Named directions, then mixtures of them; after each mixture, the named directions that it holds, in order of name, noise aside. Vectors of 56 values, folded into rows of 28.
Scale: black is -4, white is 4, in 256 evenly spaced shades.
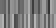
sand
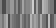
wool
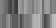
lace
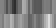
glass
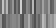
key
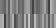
sand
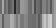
glass, key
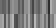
sand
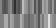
glass, wool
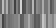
key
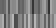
sand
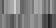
glass, key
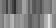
glass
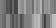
lace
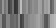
key, lace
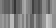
glass, sand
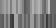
glass, sand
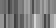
lace, sand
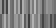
key, sand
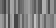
sand, wool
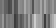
lace, sand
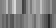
glass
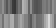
glass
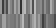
key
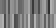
sand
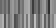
sand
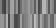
sand, wool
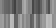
glass, sand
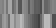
glass, lace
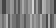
wool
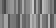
wool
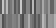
key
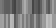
glass, sand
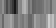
glass, lace
